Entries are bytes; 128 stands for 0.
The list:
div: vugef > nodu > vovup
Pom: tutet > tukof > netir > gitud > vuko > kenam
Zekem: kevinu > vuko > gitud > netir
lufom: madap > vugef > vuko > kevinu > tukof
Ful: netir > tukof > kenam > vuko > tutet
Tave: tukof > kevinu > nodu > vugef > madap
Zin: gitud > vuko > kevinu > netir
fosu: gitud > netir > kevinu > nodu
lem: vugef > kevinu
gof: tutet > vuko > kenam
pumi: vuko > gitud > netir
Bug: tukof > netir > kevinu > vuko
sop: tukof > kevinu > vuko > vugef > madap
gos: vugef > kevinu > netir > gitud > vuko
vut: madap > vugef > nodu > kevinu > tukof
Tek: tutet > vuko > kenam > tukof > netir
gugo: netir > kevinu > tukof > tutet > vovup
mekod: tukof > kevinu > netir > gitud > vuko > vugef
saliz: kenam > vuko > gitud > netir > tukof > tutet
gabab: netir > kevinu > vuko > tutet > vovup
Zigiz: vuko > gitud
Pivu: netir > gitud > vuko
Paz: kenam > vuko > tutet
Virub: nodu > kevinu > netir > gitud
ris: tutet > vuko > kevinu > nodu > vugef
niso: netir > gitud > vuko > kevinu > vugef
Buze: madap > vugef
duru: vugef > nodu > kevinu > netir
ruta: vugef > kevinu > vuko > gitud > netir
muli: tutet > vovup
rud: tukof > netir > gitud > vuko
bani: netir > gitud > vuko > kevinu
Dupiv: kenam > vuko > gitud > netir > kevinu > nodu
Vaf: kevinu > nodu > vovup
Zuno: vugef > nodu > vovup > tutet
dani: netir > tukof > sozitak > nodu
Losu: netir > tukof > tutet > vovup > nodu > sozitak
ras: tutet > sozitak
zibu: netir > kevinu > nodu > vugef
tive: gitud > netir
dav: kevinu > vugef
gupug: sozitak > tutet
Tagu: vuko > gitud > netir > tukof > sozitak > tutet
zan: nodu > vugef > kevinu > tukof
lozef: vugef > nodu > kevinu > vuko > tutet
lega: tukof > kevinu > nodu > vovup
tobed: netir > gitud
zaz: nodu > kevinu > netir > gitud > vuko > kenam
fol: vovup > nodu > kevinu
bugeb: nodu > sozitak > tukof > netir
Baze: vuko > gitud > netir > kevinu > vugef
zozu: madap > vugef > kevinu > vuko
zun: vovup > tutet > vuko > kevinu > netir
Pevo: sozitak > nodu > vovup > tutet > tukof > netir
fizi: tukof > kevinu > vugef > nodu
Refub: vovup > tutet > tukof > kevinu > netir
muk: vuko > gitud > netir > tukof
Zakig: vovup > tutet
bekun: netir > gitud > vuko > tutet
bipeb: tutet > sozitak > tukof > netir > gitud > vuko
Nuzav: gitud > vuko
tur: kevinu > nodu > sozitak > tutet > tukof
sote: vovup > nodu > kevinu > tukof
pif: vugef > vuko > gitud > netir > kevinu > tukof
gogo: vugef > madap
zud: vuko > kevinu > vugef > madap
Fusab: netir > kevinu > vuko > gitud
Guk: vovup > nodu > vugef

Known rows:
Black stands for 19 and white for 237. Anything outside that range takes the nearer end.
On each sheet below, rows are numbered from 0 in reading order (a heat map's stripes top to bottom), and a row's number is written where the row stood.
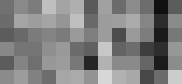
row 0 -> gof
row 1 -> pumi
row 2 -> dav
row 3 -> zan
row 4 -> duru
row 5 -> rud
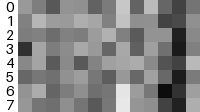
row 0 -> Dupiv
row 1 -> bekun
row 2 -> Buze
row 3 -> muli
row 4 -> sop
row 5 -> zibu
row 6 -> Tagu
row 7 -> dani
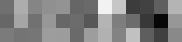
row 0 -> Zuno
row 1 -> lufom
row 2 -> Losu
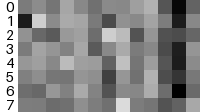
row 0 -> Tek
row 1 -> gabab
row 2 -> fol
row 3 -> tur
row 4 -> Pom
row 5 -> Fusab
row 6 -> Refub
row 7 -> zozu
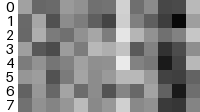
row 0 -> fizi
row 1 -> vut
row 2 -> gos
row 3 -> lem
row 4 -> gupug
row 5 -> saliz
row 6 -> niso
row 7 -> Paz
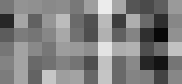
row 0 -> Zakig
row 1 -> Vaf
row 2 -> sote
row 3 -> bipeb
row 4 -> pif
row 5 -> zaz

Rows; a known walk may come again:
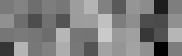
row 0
Buze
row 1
gogo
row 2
Bug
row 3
gugo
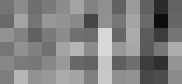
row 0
Baze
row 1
Zin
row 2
fosu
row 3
Pivu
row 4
zan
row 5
bekun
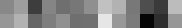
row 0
Tave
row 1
Tagu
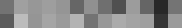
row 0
ris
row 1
Zekem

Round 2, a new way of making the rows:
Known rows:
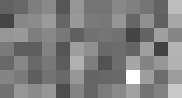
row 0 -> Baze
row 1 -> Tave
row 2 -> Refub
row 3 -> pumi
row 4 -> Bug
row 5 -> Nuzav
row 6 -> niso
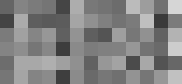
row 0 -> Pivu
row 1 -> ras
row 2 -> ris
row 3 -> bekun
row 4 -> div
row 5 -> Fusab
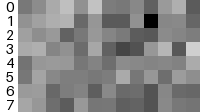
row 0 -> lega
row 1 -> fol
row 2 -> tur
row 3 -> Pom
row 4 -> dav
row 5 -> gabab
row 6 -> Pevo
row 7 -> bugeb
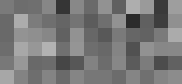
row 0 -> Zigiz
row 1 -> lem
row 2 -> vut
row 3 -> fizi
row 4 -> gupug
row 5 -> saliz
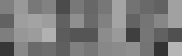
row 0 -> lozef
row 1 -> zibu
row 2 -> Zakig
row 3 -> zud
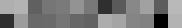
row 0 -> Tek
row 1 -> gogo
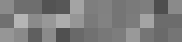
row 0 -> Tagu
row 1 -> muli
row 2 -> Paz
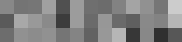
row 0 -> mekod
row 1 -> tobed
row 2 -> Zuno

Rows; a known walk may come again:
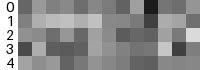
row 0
duru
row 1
Vaf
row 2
Zekem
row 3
ras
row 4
tur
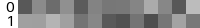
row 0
sop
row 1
sote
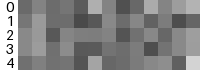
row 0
Bug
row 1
gupug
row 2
Zin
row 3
zun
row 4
gos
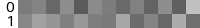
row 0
ruta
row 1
gugo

